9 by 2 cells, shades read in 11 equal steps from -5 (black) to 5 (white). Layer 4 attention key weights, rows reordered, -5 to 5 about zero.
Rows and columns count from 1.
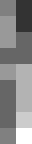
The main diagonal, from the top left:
0 -3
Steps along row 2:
down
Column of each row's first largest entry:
1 1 1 1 2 2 2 2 2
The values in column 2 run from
-3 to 5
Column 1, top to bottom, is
0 1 1 -1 1 -1 -1 -1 0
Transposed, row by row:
0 1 1 -1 1 -1 -1 -1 0 / -3 -3 -1 -1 2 2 2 3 5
